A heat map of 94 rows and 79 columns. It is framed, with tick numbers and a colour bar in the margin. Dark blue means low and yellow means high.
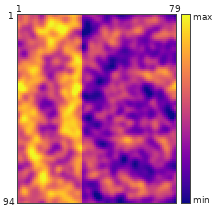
The left part is higher, up to a seam about 40% of the way across. Concentric rings centre on the middle right. There are no lone odd cells.
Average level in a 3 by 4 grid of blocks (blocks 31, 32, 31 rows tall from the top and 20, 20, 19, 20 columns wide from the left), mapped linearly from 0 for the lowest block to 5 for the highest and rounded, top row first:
5301
4400
5300
